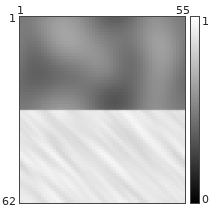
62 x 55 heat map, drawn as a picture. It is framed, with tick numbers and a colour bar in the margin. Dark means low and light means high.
It is made of 2 by 1 panels. Panel 1,1: middling, smooth. Panel 2,1: very high, slanting down to the right, faint in contrast.
